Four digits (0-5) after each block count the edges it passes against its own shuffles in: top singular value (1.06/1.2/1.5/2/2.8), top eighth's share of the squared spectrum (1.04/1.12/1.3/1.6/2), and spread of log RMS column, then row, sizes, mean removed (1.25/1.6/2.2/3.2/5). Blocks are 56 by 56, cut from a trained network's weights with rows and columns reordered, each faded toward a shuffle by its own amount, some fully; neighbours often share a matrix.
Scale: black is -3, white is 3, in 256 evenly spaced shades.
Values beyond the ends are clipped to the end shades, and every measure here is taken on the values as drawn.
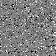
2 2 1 0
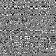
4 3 0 3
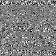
3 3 0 3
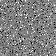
1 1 0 0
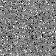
2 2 0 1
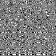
3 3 0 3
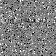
2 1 0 0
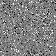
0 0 0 0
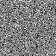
0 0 0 0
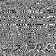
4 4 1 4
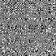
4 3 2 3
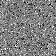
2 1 0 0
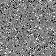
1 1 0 0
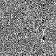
3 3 1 0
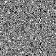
2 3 1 1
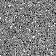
0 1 0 0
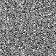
2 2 1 0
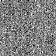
2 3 0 1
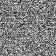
1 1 0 0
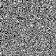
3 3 1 1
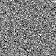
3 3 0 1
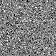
1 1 0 0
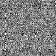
3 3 1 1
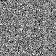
1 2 0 0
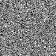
0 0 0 0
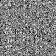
2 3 0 1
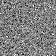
0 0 0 0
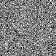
2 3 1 1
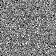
1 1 0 0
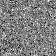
1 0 0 0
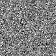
0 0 0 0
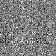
3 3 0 2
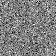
0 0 0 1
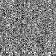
2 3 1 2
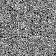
1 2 0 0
